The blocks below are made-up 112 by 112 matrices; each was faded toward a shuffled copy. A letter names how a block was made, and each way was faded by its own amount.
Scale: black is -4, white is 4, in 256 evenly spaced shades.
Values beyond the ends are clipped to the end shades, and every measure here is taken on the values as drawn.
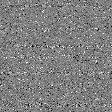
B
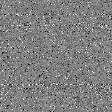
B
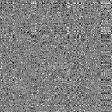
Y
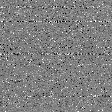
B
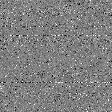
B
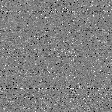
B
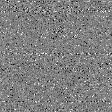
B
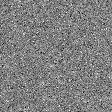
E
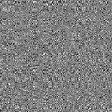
Y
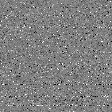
B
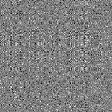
Y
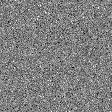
E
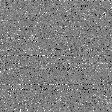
B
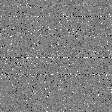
B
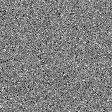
E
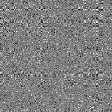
Y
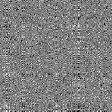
Y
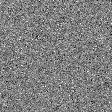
E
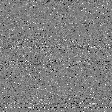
B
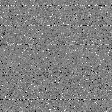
B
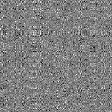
Y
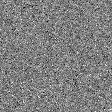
E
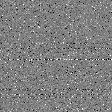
B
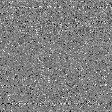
B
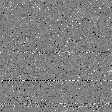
B
